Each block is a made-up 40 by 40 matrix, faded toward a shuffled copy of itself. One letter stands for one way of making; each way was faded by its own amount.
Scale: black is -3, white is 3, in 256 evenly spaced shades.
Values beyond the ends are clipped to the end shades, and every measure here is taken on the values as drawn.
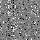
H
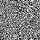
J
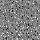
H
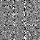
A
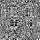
J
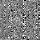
A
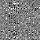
A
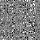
A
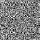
J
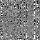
A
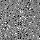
H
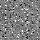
H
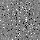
H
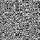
J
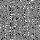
H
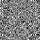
J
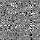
A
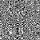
J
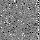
H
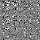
A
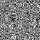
J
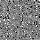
H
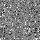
H
